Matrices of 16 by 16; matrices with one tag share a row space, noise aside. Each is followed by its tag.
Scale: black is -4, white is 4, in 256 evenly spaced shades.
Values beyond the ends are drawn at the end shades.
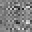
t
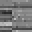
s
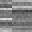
s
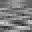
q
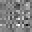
t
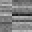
s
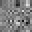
t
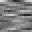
q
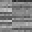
s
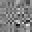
t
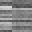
s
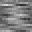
q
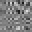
t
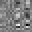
t
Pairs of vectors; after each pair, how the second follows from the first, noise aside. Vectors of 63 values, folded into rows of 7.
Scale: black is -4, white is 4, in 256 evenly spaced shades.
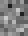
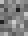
wrapped around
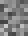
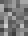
sign-scrambled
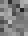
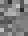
sign-scrambled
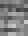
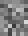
sign-scrambled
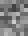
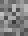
sign-scrambled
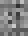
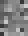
wrapped around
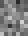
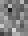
wrapped around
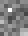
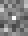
wrapped around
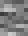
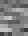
wrapped around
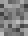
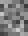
sign-scrambled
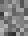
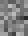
wrapped around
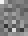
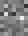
wrapped around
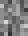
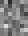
wrapped around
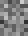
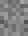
shrunk
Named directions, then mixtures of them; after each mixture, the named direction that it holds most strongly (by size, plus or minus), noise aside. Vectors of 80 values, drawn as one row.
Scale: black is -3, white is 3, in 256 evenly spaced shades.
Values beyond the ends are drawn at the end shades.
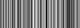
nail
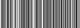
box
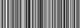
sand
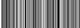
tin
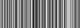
nail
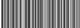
sand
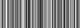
sand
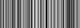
nail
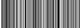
tin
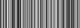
nail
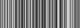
nail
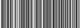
box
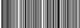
tin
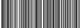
box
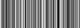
tin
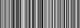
box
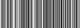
box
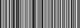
box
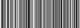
box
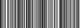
tin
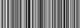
sand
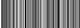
tin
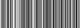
box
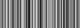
sand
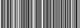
box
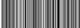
tin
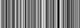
tin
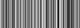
nail
